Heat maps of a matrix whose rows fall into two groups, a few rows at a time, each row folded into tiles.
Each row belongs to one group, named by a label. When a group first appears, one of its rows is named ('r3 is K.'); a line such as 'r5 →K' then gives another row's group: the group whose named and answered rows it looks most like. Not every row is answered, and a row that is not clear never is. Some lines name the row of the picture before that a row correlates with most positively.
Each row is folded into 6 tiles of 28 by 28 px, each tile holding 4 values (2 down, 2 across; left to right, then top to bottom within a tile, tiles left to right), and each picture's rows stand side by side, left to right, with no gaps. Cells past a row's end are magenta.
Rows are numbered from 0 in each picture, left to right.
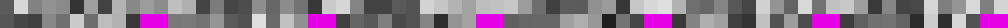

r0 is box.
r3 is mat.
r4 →mat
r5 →mat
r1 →mat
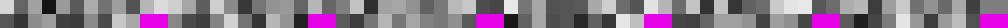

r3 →mat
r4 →box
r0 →mat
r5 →box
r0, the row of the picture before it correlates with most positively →2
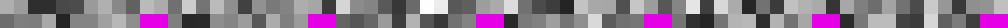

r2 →mat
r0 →mat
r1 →box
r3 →mat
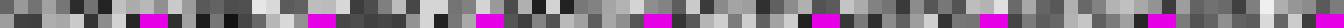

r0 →box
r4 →box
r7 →mat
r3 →box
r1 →mat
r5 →mat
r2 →mat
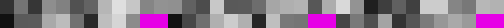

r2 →mat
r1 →box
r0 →box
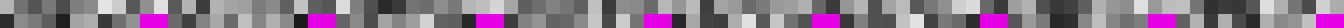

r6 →mat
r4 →box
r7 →mat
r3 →mat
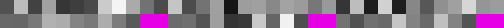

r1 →mat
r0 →box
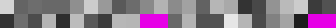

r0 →mat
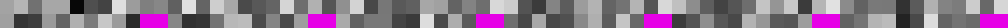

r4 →mat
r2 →mat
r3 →mat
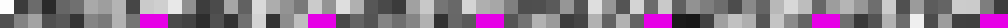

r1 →mat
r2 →mat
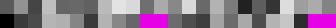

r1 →box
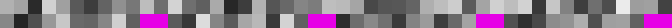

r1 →mat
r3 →box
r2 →mat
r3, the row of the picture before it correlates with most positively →1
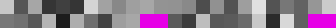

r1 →mat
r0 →mat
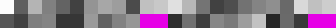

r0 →mat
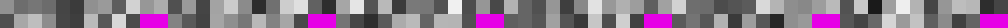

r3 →mat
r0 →mat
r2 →box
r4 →mat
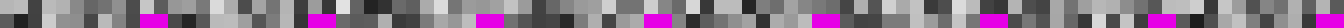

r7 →box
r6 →mat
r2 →mat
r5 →box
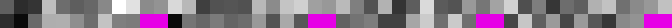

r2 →mat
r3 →mat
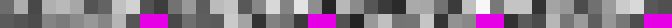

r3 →box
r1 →box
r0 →box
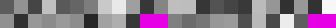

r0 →box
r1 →mat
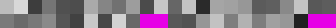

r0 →mat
